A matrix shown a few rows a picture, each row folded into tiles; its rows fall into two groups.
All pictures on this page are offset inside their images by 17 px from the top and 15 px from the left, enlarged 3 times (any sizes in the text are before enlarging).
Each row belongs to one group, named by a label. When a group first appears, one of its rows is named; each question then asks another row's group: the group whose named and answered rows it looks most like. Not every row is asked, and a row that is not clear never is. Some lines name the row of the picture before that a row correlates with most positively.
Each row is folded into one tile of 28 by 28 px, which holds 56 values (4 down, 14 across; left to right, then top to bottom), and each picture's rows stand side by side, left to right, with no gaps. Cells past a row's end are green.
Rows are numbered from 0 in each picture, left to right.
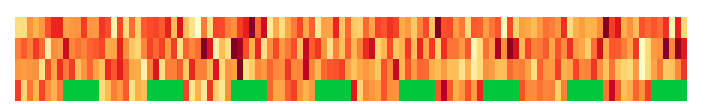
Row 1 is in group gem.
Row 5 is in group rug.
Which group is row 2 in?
gem
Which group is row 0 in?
gem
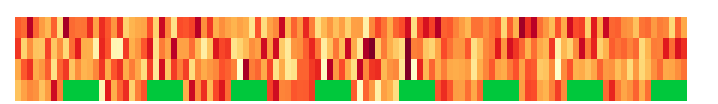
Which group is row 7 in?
rug
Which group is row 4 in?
gem
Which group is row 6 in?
rug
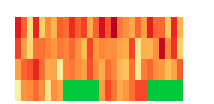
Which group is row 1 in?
rug
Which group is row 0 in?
gem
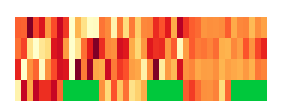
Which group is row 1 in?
gem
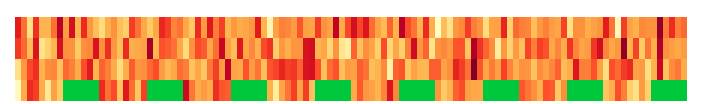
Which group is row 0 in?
gem
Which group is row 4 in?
rug
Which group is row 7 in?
gem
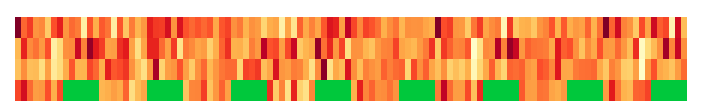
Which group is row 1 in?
gem
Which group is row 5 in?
rug
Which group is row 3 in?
gem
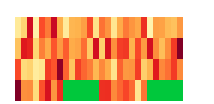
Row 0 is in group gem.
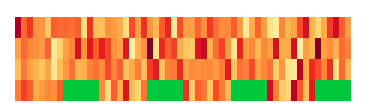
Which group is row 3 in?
gem
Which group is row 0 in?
rug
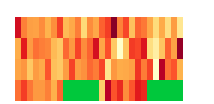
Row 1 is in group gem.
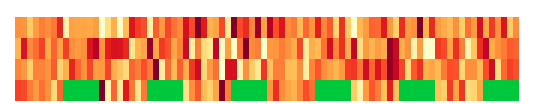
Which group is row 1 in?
gem
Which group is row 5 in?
gem
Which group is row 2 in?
rug
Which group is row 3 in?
rug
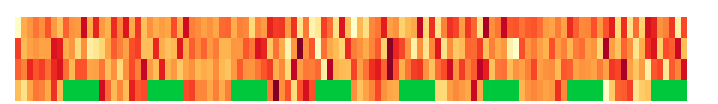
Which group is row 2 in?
rug
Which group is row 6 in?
rug
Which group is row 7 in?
gem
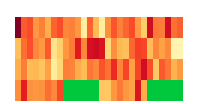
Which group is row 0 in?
rug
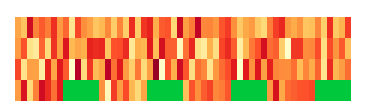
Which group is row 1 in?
gem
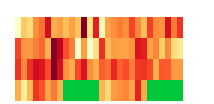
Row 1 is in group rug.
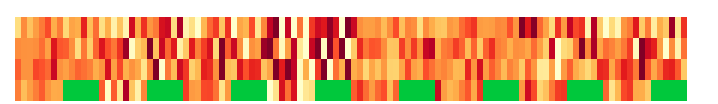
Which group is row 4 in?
rug
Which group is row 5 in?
gem
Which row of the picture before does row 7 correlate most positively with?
0
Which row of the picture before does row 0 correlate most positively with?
0
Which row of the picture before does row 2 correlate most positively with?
0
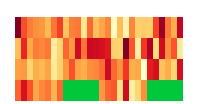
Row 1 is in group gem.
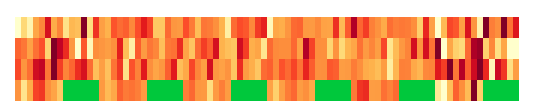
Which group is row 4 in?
rug
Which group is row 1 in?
gem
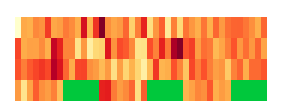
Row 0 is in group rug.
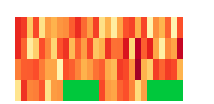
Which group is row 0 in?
gem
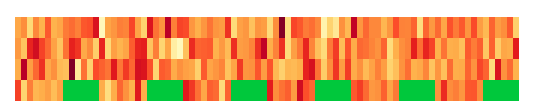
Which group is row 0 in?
gem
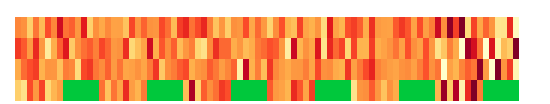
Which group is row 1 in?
gem
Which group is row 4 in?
gem
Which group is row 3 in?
gem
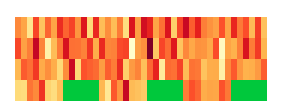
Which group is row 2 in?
rug
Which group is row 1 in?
gem
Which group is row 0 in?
gem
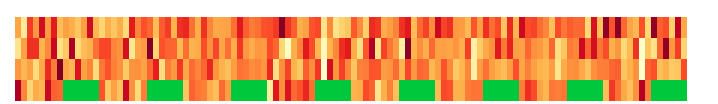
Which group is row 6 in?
rug
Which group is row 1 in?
gem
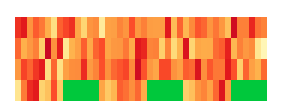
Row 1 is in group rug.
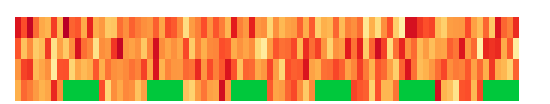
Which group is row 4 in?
gem
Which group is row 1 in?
gem
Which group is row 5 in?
gem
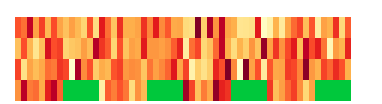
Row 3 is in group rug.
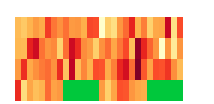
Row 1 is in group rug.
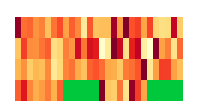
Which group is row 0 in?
rug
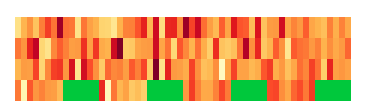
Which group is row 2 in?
rug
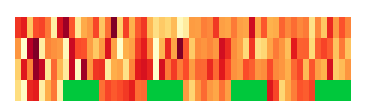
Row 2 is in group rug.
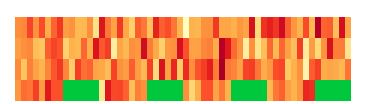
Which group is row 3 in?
rug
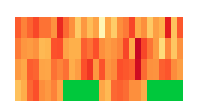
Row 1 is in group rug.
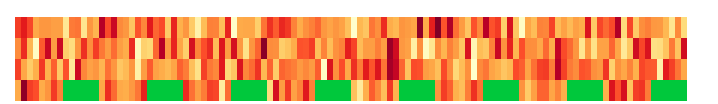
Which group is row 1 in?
rug
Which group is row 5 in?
rug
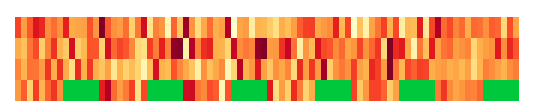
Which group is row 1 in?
rug
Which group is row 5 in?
rug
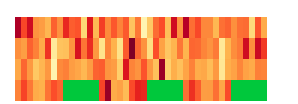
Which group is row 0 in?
rug
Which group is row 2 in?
rug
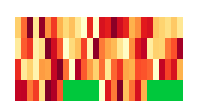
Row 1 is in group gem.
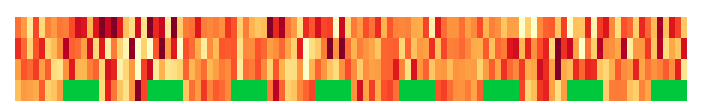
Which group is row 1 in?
rug
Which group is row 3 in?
rug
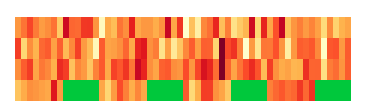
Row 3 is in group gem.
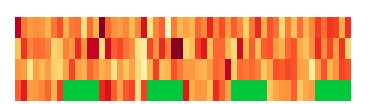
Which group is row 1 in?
rug
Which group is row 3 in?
gem
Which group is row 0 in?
rug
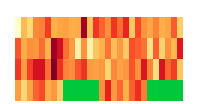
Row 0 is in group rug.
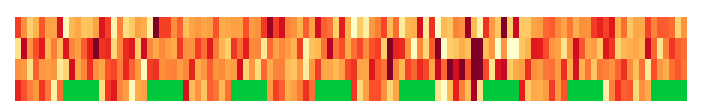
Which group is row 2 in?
gem
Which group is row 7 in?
gem
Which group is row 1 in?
gem
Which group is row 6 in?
gem
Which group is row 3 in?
rug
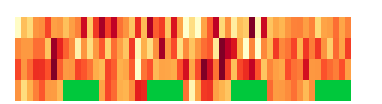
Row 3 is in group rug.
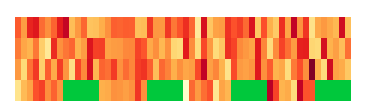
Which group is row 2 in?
gem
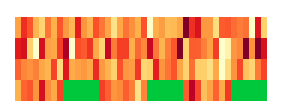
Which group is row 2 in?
rug
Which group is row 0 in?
gem
